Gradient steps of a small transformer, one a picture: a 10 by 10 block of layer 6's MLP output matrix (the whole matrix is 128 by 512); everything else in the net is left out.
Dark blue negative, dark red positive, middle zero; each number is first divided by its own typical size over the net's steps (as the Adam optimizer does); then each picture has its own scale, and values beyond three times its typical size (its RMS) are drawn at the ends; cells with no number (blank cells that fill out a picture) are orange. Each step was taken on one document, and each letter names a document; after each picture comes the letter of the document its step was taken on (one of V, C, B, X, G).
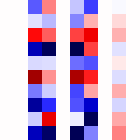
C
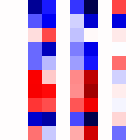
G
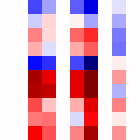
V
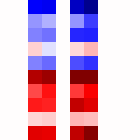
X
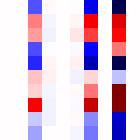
G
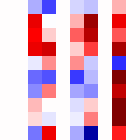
G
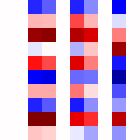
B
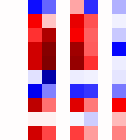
B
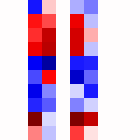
B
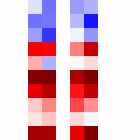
V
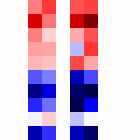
X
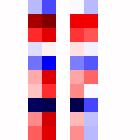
C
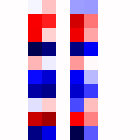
C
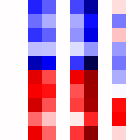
V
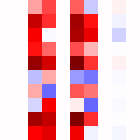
B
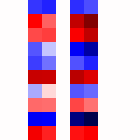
X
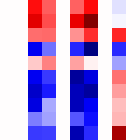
X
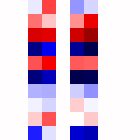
X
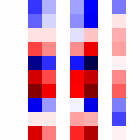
V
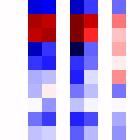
C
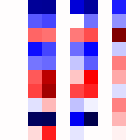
G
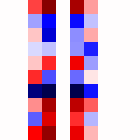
B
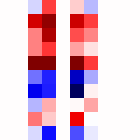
B
